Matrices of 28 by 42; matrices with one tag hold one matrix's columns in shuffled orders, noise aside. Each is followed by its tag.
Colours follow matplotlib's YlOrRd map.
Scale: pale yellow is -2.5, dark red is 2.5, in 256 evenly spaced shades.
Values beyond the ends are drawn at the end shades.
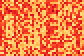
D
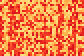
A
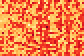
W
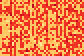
D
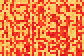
A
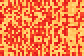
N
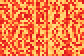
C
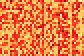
C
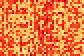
W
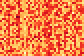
D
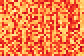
W
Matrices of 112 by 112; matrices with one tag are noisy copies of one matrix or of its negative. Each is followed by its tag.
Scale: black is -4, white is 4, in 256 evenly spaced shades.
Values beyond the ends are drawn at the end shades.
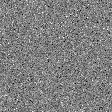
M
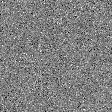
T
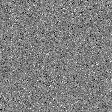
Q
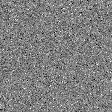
Q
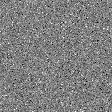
M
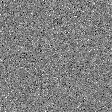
T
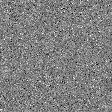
Q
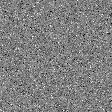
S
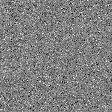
Q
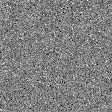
Q
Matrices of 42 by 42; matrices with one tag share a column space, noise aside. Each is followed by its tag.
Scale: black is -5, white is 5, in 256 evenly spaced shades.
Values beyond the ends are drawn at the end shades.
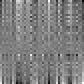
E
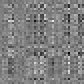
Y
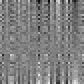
E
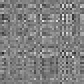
Y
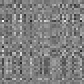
Y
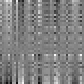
E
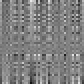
E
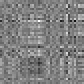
Y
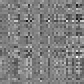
Y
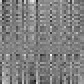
E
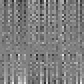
E
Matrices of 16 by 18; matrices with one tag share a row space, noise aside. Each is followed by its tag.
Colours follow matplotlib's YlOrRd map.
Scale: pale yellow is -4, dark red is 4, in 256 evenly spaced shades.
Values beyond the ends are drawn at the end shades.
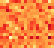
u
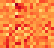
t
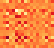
t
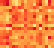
u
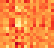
t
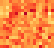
u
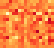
u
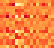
t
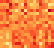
u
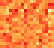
u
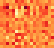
t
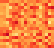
u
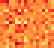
t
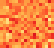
u
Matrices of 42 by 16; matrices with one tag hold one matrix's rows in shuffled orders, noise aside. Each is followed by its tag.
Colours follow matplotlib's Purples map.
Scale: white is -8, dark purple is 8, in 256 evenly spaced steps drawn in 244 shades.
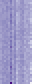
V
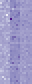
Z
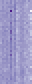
V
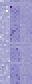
Z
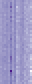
V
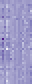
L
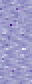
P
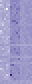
Z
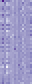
L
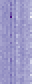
V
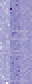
Z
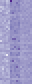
Z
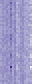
V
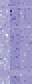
Z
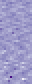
P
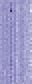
V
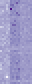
Z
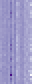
V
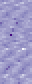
P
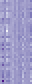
L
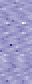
P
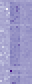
Z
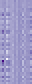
L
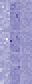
Z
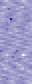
P
